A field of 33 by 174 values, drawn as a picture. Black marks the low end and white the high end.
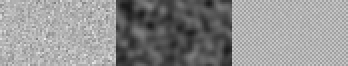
It is made of 1 by 3 panels. Panel 1,1: high, fine-grained. Panel 1,2: low, blotchy. Panel 1,3: high, checkered.
